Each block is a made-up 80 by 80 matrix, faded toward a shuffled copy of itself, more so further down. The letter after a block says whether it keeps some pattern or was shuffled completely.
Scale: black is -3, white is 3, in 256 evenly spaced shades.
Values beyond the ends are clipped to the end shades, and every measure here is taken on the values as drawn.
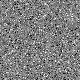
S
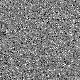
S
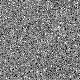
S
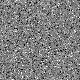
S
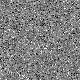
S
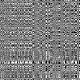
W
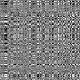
W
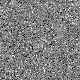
S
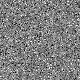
S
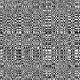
W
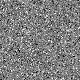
S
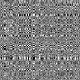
W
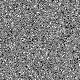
S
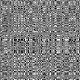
W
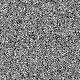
S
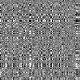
W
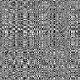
W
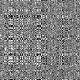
W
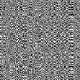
W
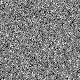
S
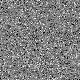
S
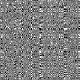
W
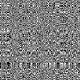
W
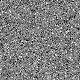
S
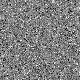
S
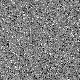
S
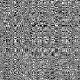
W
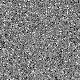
S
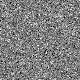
S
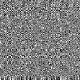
W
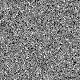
S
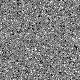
S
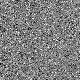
S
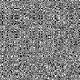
W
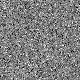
S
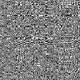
W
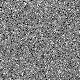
S
